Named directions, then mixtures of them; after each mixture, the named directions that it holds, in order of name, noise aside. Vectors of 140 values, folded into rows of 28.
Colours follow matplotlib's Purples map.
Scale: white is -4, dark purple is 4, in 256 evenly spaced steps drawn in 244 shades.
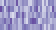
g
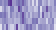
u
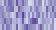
g, u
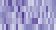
g, u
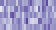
g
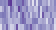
u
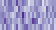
g, u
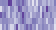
u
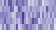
g, u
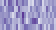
g, u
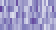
g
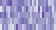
g, u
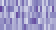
g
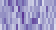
g, u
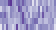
u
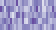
g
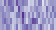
g, u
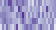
g, u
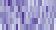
g, u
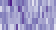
u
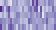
g, u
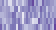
g, u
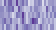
g, u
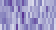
g, u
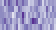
g, u
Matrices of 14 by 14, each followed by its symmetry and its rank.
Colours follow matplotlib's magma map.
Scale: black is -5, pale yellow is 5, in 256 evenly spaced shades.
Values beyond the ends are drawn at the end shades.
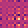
symmetric, rank one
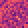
symmetric, full rank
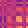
symmetric, rank two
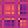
symmetric, rank one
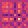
symmetric, rank two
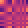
symmetric, rank one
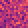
antisymmetric, full rank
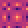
symmetric, rank one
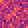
symmetric, full rank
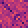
symmetric, full rank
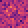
symmetric, full rank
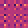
symmetric, rank one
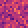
antisymmetric, full rank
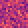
antisymmetric, full rank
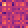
symmetric, rank two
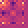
symmetric, rank two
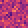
antisymmetric, full rank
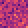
symmetric, full rank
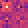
symmetric, rank two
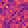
symmetric, full rank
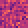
antisymmetric, full rank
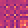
symmetric, rank two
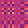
symmetric, rank one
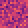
symmetric, full rank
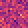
antisymmetric, full rank
